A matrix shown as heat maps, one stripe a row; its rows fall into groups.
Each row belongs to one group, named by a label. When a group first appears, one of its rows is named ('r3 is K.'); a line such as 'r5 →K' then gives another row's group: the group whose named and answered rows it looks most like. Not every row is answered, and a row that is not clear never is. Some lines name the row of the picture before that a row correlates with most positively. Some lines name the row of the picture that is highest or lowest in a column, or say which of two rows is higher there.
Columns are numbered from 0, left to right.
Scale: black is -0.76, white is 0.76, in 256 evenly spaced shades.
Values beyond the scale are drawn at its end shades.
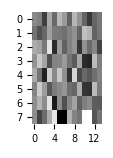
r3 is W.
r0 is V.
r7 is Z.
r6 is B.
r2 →B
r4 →V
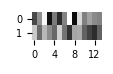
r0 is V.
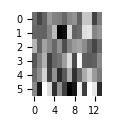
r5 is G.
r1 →Z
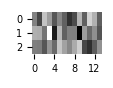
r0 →G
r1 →B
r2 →V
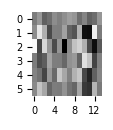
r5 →W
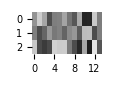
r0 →W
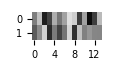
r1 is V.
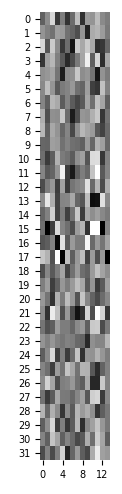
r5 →W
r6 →G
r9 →G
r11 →Z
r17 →B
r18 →Z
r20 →V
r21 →G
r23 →B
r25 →V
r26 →W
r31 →Z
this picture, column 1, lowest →15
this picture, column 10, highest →15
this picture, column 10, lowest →13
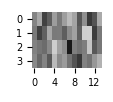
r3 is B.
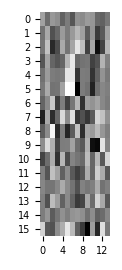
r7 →Z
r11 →G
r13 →G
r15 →B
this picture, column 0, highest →15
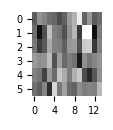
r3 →B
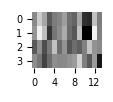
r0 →W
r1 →W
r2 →Z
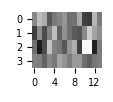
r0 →W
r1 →Z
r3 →V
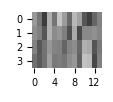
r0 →V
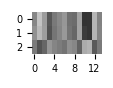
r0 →W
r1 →W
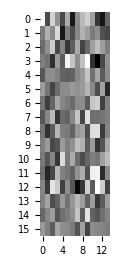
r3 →V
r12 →G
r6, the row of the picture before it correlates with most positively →2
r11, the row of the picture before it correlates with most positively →2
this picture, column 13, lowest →5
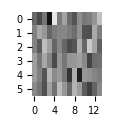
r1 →W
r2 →G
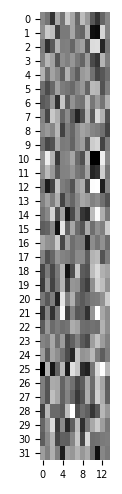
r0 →V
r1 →W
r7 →G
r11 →W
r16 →B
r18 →Z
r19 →Z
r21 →Z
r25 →Z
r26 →G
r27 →G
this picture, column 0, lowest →25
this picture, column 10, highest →12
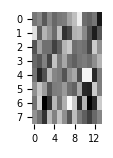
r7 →V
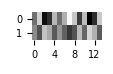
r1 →G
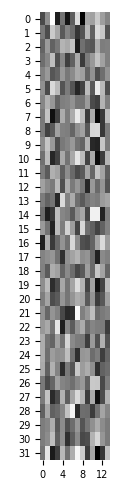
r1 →G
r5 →G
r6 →W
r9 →W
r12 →B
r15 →V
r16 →Z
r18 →G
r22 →B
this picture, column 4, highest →13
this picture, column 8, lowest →0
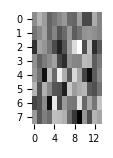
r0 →W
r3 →Z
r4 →V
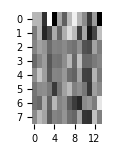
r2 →W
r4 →W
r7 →W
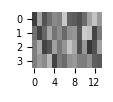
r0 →Z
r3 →B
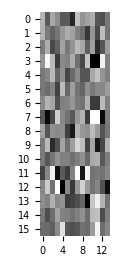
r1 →B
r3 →W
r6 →W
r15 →Z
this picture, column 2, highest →11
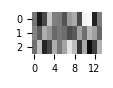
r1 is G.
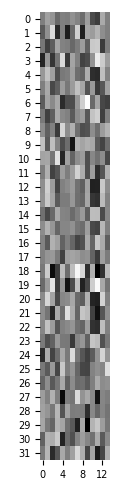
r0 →W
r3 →Z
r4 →W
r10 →B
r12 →W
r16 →G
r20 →W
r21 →V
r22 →W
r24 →Z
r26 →Z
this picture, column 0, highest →9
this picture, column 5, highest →21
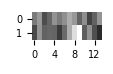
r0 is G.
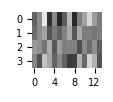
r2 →B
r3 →G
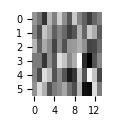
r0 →V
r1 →G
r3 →V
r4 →G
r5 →W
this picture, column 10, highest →2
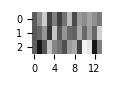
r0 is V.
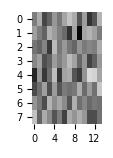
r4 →Z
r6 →V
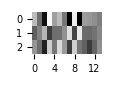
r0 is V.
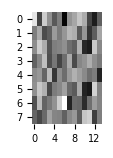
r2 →W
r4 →B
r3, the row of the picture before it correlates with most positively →1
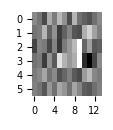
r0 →V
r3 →V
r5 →V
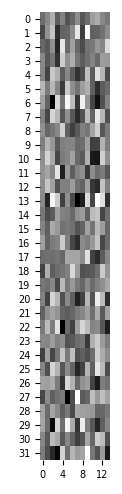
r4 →G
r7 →G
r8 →Z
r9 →W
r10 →W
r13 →G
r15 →G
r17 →V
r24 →Z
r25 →G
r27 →Z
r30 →G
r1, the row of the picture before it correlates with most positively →2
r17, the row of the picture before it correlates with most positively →3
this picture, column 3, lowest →31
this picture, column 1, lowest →13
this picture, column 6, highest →18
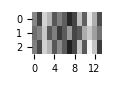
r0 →G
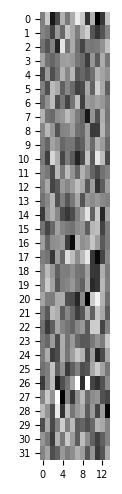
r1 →V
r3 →B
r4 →Z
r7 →B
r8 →W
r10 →G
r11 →V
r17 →V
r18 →W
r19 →W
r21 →G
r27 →B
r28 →B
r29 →Z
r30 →V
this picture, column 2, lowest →0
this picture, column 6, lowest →16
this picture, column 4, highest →2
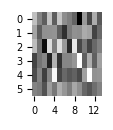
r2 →V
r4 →Z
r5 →V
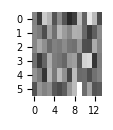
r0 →G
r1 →V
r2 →W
